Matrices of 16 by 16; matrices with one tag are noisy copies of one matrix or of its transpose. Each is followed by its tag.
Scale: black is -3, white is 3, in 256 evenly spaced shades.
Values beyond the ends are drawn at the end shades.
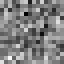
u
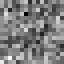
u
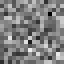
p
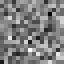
p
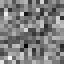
u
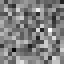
p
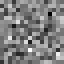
p
